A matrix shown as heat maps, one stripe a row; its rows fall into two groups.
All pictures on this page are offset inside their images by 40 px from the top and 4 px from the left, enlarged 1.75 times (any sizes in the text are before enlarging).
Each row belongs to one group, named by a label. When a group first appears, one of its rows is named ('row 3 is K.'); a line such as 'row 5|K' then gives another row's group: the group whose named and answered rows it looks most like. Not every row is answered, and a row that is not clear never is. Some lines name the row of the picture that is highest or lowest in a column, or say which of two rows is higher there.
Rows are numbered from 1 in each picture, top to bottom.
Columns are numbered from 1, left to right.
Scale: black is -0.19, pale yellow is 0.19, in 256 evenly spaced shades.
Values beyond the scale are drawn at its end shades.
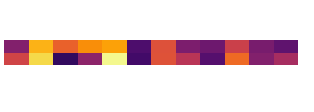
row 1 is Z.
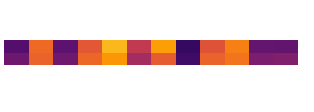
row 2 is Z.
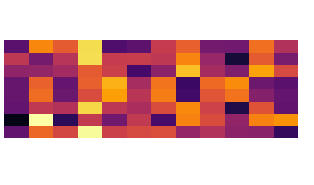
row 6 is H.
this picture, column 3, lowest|7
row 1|H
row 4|Z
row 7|H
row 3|H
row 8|Z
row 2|H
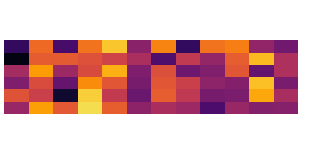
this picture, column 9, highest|1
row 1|Z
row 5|H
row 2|H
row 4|H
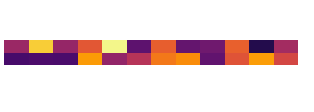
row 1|Z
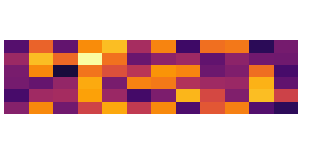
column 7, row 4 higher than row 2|Yes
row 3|H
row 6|Z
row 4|H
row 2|Z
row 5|H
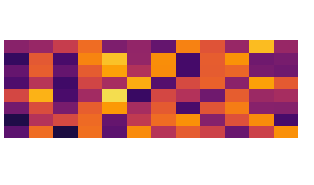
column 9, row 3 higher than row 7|Yes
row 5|Z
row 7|H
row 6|Z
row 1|H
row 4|H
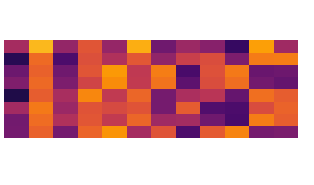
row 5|H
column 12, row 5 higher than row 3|Yes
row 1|H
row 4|Z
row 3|Z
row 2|H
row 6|H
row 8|Z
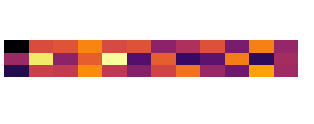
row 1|H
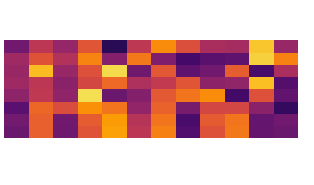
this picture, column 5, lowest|1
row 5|H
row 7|Z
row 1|H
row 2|H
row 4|H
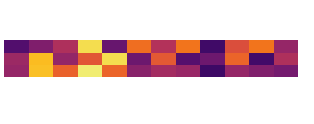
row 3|Z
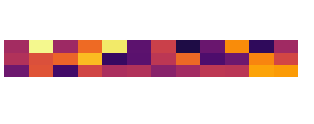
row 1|Z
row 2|H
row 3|H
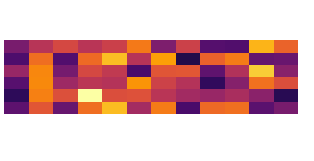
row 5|Z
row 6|Z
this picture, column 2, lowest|1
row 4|H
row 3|H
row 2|Z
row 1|H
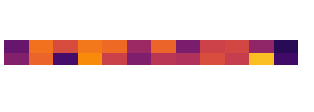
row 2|H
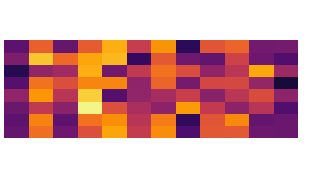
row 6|H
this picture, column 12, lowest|4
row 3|H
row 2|Z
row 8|Z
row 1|Z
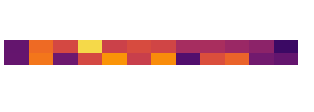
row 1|Z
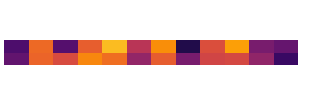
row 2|Z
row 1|Z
